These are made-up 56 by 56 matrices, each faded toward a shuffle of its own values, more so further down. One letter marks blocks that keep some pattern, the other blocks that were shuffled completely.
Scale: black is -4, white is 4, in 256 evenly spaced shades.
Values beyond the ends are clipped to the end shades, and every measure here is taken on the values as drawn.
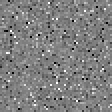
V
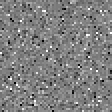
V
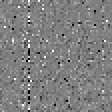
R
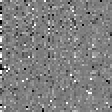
R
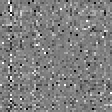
R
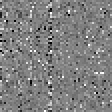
R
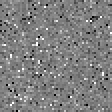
V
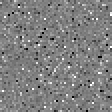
V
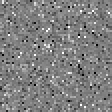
V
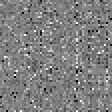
R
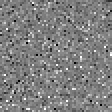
V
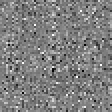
R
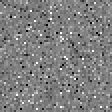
V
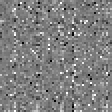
R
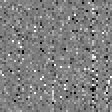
R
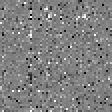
R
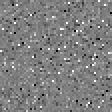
V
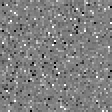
V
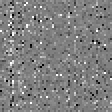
R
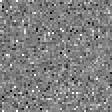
V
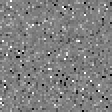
V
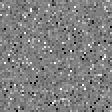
V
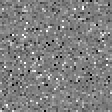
V
